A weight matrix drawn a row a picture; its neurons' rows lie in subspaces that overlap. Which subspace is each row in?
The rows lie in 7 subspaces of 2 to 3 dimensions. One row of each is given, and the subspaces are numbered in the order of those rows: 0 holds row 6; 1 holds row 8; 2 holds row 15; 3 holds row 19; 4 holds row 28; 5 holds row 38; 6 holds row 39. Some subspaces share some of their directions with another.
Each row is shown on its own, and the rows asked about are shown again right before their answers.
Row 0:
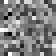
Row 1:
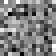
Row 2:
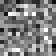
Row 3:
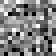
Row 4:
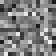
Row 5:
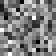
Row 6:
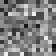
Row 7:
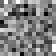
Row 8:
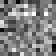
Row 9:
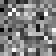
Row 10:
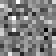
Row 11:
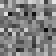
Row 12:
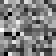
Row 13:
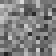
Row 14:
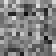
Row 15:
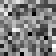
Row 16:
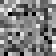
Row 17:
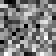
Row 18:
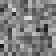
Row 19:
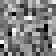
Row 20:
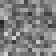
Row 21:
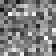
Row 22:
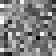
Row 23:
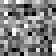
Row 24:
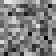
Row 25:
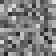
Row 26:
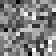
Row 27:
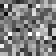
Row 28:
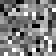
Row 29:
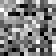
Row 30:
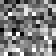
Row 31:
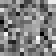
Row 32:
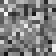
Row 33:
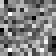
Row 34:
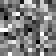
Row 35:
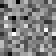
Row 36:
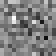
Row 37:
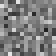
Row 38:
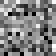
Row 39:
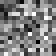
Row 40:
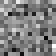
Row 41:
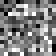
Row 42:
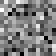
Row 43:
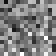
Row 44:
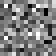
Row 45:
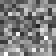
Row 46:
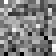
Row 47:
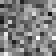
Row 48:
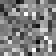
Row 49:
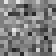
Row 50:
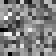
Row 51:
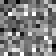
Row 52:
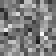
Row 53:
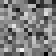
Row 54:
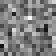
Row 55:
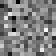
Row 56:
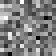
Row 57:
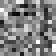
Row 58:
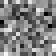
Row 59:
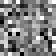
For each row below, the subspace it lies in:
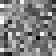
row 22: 6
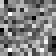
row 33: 4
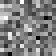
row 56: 6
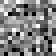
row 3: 4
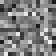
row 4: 5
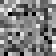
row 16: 5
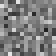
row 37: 0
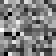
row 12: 1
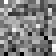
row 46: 2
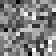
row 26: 4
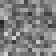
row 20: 1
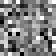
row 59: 6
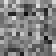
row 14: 2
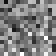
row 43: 2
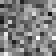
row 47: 6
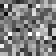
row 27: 2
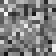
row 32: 0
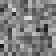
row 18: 3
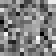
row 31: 6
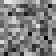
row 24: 0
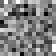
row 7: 1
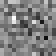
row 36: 0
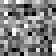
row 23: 5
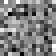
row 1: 1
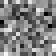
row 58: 1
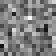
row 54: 3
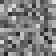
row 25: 5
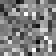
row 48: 4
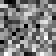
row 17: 0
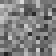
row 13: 6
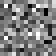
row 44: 2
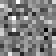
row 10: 0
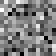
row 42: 3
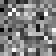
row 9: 3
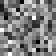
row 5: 4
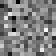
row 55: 0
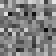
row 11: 2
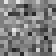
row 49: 5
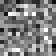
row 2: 2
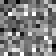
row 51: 4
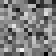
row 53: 2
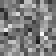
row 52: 6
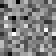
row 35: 0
